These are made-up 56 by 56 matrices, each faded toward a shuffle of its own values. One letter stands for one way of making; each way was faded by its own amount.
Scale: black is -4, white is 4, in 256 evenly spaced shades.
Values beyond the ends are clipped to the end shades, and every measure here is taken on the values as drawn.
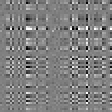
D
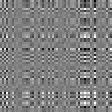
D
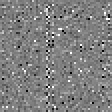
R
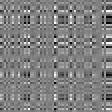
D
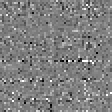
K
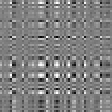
D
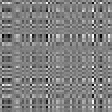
D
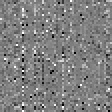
R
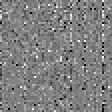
R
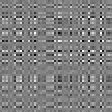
D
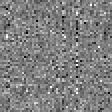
R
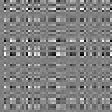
D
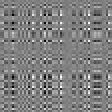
D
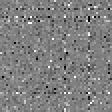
K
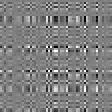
D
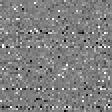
K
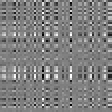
D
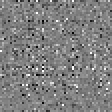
K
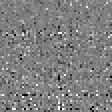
K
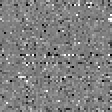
K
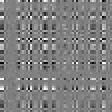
D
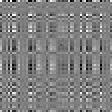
D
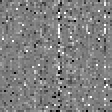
R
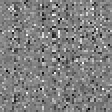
R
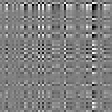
D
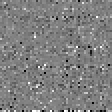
K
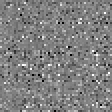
K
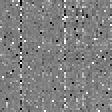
R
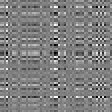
D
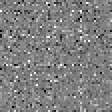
K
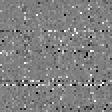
K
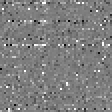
K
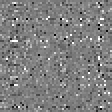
K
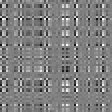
D
